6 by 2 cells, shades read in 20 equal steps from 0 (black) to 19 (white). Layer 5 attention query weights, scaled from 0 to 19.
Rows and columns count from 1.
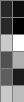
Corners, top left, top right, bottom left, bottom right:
3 1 15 14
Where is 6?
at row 4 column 1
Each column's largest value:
15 19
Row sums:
4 3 34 19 9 29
